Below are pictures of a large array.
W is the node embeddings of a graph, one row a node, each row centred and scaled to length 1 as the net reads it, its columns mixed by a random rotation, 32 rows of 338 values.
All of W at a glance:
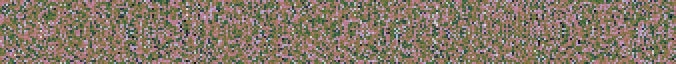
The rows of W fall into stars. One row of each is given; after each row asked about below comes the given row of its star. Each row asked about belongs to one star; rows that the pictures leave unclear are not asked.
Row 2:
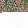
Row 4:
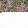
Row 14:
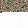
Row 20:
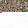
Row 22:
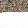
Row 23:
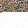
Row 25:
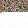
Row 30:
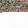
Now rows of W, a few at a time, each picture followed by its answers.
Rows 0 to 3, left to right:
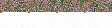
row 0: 23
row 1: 4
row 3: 25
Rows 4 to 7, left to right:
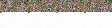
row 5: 14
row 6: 25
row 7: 4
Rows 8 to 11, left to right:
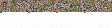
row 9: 4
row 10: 20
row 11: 20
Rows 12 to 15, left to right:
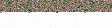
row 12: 25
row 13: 30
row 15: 30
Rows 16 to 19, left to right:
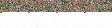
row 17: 30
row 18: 22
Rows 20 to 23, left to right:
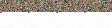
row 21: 20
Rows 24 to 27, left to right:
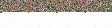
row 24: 14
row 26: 20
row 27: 23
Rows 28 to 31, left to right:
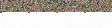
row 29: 4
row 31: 2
